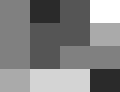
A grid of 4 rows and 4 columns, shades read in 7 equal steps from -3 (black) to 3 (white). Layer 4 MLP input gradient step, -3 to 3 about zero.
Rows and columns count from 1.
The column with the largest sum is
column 4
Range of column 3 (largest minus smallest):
3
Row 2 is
0 -1 -1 1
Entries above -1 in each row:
2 2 3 3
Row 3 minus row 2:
0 0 1 -1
